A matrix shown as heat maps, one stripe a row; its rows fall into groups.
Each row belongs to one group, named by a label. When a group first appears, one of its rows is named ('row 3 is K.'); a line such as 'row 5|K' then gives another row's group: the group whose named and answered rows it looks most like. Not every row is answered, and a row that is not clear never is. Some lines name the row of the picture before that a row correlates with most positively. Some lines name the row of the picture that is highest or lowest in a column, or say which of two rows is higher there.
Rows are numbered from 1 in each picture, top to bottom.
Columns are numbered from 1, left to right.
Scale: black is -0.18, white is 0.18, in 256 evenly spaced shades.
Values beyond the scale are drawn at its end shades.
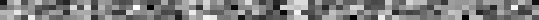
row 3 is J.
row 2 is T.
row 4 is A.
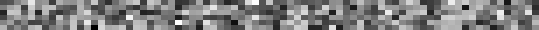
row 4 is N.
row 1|N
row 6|T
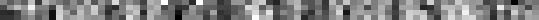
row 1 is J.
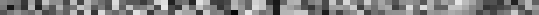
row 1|J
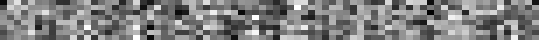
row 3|A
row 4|J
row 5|T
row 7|N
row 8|T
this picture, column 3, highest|1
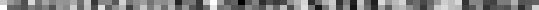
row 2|T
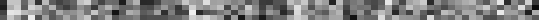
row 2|A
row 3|N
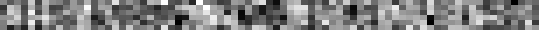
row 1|J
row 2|A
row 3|A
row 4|A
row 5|A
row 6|J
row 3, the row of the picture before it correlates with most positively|4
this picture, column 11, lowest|5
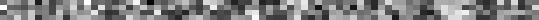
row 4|J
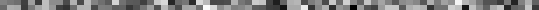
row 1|J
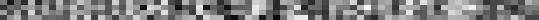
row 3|J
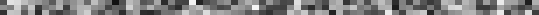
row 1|N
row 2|J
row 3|A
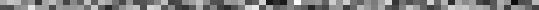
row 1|J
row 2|N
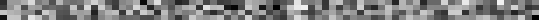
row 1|N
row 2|T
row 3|J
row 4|A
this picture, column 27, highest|2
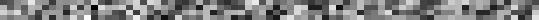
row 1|N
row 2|T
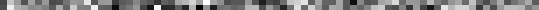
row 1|A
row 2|N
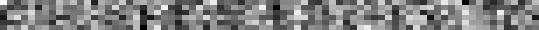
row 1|T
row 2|J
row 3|N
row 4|A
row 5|N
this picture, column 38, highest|2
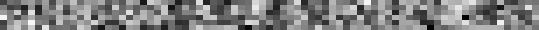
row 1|N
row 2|J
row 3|J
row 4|T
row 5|N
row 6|A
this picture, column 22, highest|1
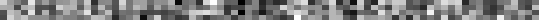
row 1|T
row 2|T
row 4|N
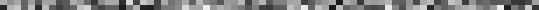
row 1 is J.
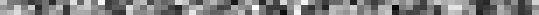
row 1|T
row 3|J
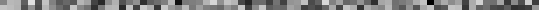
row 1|A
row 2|J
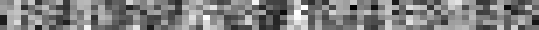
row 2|A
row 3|J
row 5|A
